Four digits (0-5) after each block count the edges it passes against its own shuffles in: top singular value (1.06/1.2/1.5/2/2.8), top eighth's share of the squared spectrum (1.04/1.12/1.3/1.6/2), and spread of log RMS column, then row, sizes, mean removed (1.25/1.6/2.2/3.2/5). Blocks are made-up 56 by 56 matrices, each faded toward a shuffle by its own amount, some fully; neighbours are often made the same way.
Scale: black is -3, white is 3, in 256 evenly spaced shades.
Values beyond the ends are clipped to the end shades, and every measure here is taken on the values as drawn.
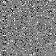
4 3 2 2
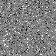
2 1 0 0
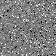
0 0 0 0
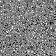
3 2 1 1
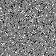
1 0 0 0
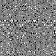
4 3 1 2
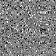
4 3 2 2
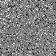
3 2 0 1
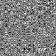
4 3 2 2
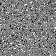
0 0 0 0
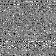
2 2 0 3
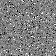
0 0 0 0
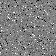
0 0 0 0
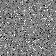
0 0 0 0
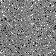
0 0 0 0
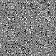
3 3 1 1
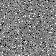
1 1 0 0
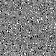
2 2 0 0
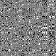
4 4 2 2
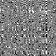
4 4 2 2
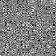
4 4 2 2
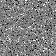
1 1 0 0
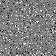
2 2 0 0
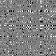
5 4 3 3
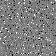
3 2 0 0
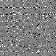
4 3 1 2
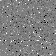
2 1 0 0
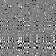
4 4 2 3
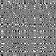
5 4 3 3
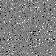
3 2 0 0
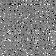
3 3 1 1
